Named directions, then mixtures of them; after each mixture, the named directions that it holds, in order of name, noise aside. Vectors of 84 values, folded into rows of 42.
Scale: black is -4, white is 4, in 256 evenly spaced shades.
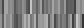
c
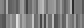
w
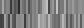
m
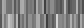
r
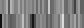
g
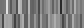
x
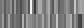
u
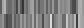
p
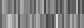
r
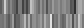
c, p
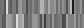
w, x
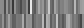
u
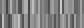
x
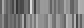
m, p, u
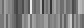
c, p, u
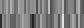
g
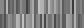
u, w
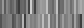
m, u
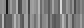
x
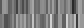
p, w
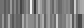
u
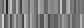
m, x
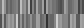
c, r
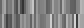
p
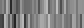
m, x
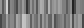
c, g, w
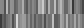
g, w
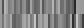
c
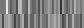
x
